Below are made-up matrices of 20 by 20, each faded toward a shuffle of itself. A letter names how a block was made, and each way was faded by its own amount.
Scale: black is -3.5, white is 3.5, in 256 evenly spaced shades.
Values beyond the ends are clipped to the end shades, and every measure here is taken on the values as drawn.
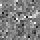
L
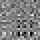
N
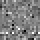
L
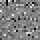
L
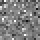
L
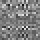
N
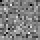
L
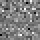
L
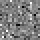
L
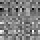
N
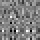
N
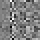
N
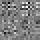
N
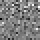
L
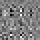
N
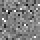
L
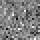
L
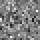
L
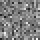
L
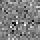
L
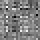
N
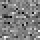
L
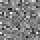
L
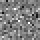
L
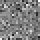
L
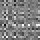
N
